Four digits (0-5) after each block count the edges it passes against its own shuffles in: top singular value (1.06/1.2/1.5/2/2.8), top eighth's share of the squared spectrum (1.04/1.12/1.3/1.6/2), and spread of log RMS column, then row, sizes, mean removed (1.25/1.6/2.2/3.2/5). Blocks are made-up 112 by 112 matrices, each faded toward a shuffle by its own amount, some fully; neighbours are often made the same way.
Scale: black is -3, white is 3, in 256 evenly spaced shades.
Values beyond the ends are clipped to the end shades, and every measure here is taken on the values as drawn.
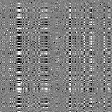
5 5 4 4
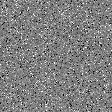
0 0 1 0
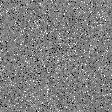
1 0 1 0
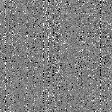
2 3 3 2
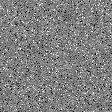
0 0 0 0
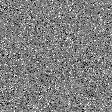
0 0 0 0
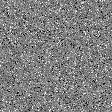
0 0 0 0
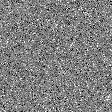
0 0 0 0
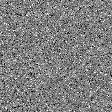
2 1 0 0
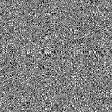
4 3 2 2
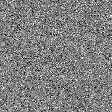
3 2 0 0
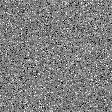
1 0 0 0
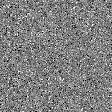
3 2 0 0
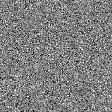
3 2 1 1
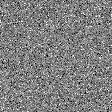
2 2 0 0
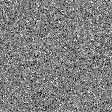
1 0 0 0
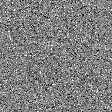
2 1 0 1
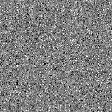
4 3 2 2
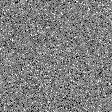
1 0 0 0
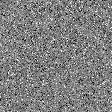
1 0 0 0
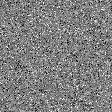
1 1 0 0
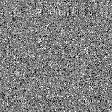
3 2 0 1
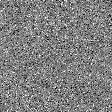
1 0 0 0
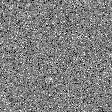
2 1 0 0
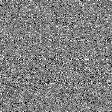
1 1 0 3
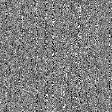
1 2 4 0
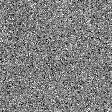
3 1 0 0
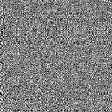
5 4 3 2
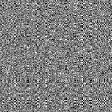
5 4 3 3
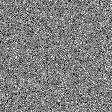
1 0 0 0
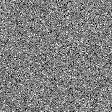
2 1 0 0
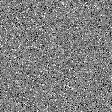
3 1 0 0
